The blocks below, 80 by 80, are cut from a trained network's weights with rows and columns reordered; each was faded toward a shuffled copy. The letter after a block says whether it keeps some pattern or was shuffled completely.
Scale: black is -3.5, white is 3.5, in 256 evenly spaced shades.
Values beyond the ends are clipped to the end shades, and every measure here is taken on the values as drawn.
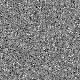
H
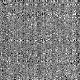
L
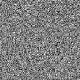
L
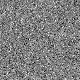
H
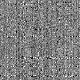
L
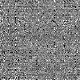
L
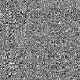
L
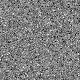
H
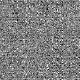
L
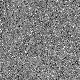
H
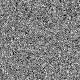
H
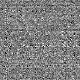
L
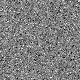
H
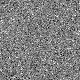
H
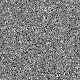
H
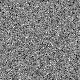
H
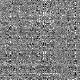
L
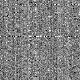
L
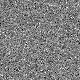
H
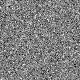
H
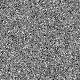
H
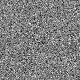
H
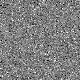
H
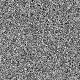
H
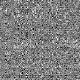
L
